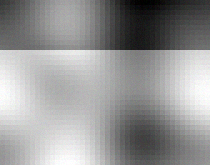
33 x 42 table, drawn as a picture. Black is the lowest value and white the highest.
Average level on the scale: 60%. Lone odd cells: none. Ninth with the lowest average: top right. Seam: horizontal, 30% of the way down, the bottom part higher.
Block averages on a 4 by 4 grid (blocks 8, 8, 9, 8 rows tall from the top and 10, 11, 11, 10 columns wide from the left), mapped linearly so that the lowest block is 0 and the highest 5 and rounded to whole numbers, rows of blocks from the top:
2301
4424
5435
4523
